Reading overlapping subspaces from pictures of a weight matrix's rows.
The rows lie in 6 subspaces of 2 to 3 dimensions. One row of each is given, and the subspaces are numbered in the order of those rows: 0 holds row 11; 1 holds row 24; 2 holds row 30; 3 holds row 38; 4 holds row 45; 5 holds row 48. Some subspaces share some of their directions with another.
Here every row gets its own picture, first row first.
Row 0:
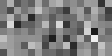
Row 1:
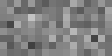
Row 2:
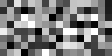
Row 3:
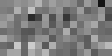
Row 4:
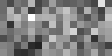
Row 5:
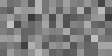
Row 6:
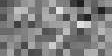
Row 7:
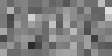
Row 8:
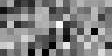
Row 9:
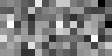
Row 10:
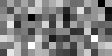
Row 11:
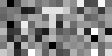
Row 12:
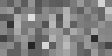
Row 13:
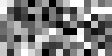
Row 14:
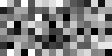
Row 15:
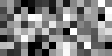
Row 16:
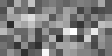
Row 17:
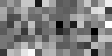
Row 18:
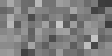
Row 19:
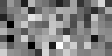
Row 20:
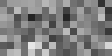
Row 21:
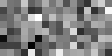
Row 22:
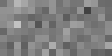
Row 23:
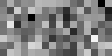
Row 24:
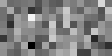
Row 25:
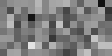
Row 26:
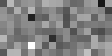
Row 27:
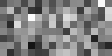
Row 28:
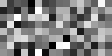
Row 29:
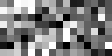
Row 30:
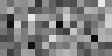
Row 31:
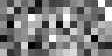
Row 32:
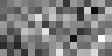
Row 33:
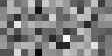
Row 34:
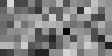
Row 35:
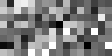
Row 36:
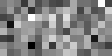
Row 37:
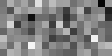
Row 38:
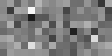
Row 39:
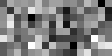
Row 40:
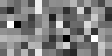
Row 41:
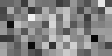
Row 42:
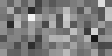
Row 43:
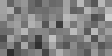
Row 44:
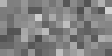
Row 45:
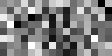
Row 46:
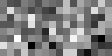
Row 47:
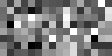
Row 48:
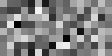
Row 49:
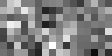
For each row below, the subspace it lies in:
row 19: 4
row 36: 4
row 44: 1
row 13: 3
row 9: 2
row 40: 5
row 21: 1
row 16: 3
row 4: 3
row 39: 1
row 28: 5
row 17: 2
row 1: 3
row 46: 1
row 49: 0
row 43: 4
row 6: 3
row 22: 0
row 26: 5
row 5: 5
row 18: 2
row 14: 1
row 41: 4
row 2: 3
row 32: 1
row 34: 5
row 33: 5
